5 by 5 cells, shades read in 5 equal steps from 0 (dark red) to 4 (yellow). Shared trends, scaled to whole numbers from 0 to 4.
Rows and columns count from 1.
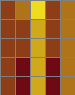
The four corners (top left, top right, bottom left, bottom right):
1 2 1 2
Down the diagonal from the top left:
1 1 3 0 2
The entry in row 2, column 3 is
3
